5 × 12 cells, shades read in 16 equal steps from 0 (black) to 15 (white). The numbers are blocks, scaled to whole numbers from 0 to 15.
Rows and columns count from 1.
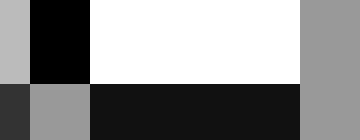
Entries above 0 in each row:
10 10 10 12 12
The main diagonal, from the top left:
11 0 0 1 1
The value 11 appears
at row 1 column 1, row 2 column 1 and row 3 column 1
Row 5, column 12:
9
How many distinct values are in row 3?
4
